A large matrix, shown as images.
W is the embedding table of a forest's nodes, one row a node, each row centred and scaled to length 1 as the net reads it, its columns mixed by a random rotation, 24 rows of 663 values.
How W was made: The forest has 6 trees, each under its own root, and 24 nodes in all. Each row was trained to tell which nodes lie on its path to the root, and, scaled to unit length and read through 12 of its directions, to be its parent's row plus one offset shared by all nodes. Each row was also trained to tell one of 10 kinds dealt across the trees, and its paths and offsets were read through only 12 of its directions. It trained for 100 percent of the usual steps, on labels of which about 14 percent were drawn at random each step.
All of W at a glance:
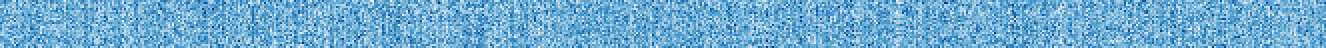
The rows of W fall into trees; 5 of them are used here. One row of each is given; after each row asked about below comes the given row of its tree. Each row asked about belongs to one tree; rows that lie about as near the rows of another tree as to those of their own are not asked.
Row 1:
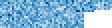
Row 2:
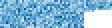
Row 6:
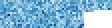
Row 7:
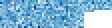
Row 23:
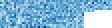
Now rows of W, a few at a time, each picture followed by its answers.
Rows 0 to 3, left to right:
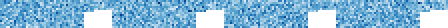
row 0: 1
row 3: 7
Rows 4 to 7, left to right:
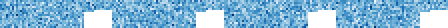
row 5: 1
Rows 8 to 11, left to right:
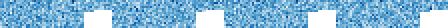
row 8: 6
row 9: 2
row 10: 6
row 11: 1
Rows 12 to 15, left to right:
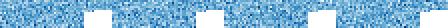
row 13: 7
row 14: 7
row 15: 23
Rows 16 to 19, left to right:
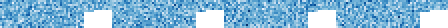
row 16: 7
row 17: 23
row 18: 1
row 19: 6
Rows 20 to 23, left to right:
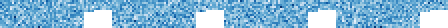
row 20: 6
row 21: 6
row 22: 2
